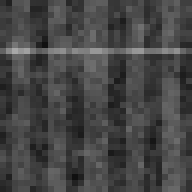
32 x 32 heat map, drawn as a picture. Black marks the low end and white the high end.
Odd lines: row 9. Grain: streaks running down. Slope: none. Stripes: upright, repeating 5 times. Average level on the scale: 30%.
